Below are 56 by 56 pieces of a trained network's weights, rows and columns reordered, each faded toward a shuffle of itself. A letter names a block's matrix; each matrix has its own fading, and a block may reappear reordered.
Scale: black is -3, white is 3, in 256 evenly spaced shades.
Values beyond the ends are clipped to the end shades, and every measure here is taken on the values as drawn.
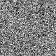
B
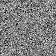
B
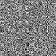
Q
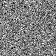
B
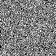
B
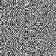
Q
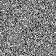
B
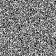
B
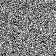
B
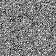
B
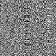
Q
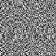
Q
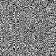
Q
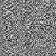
Q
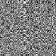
Q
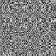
Q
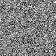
B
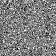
B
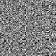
Q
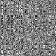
Q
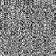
Q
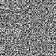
Q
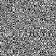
Q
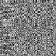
Q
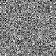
Q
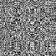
Q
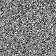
B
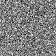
B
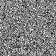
B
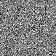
B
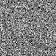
B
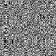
Q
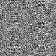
Q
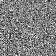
B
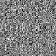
Q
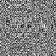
Q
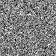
B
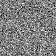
B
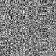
Q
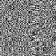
Q
